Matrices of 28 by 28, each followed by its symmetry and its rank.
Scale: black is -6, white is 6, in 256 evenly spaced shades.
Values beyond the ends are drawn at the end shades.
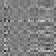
neither, rank two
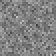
symmetric, full rank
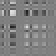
symmetric, rank one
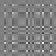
symmetric, rank one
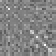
symmetric, rank five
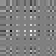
symmetric, rank one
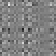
neither, rank two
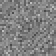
symmetric, full rank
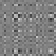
symmetric, rank two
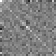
symmetric, rank five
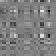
neither, rank two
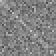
symmetric, full rank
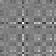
symmetric, rank two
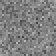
symmetric, full rank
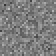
symmetric, full rank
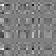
neither, rank two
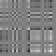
symmetric, rank one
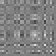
symmetric, rank two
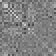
symmetric, rank five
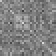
symmetric, rank five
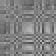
symmetric, rank two
